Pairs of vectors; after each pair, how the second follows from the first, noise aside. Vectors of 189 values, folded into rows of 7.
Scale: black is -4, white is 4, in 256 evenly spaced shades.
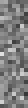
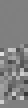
partly zeroed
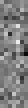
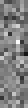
copied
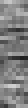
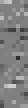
partly zeroed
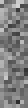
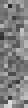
reversed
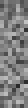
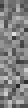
copied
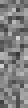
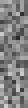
shuffled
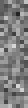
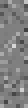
partly zeroed
